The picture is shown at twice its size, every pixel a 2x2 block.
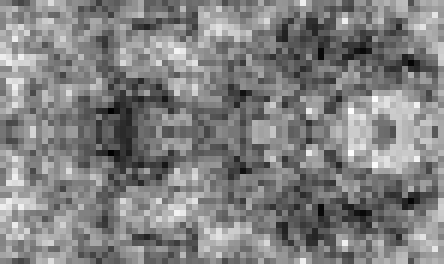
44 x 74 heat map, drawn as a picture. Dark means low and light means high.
Grain: blotchy. Odd rows or columns: none. Mirror symmetry: top to bottom.
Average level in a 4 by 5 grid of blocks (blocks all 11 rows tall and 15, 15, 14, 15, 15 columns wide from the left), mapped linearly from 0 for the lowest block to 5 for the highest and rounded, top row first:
53402
40224
40224
53402
